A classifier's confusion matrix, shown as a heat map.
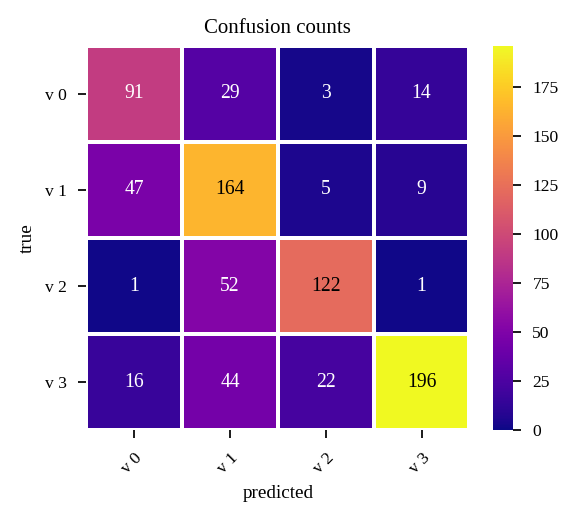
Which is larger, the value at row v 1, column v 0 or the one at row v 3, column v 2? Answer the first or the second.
the first
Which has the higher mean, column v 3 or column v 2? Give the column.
v 3
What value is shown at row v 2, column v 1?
52
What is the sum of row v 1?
225
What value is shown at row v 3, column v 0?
16
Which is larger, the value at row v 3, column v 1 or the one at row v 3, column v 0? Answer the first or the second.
the first
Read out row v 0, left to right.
91 29 3 14
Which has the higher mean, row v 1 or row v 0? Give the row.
v 1
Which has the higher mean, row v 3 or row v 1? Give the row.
v 3
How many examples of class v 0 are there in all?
137
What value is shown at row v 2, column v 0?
1
